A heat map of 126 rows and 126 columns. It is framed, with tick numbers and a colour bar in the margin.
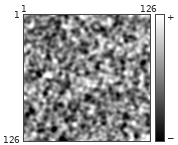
There are no regular stripes. The texture is blotchy. Overall the values sit about 50% of the way up the scale. No row or column stands out. No overall slope runs across the table. The values follow a bell shape.
